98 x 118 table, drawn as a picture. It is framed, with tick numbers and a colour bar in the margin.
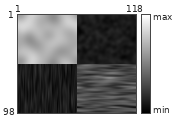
It is made of 2 by 2 panels. Panel 1,1: high, smooth. Panel 1,2: very low, blotchy, faint in contrast. Panel 2,1: very low, streaked downward, faint in contrast. Panel 2,2: low, streaked across.
